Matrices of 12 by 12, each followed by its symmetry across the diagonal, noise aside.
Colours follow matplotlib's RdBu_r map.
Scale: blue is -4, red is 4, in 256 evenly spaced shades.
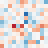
antisymmetric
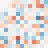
antisymmetric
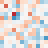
symmetric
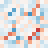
symmetric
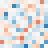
symmetric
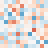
antisymmetric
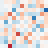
antisymmetric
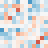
symmetric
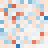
symmetric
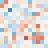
symmetric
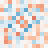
symmetric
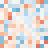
antisymmetric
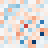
symmetric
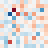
antisymmetric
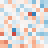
antisymmetric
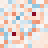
symmetric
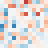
antisymmetric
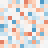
antisymmetric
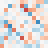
antisymmetric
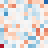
antisymmetric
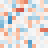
antisymmetric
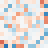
symmetric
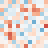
symmetric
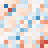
symmetric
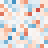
antisymmetric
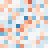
symmetric
